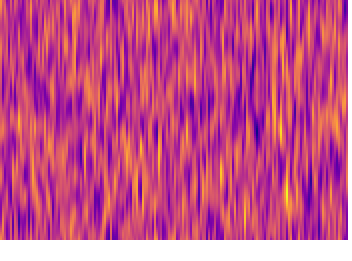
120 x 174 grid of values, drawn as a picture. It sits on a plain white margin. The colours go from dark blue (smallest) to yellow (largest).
Histogram: bell-shaped. Average level on the scale: 50%. Grain: streaks running down. Slope: none. Mirror symmetry: none.
